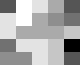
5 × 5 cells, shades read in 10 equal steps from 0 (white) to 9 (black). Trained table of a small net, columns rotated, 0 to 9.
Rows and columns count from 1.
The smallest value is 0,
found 2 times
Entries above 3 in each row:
2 2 0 2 3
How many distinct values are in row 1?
4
